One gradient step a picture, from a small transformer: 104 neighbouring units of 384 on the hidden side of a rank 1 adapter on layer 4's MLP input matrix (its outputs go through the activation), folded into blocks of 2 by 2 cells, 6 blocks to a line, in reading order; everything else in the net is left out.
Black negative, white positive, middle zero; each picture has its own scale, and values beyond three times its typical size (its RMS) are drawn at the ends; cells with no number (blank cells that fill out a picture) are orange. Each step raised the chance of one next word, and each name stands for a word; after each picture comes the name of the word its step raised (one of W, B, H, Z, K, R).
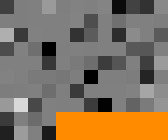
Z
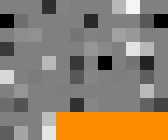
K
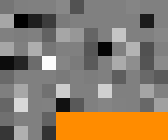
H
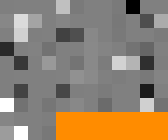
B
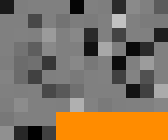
K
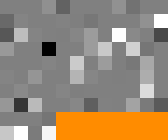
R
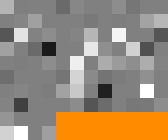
R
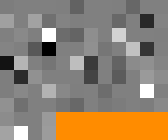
R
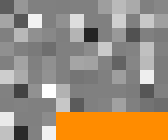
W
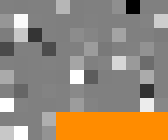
B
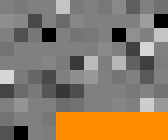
R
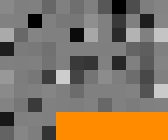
W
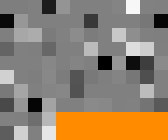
K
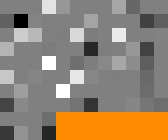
H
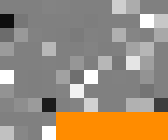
Z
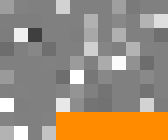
B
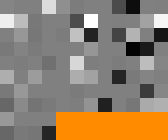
K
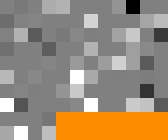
B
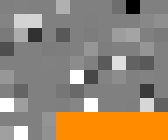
B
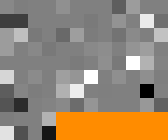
Z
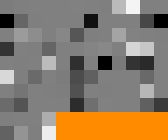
K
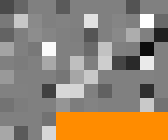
K
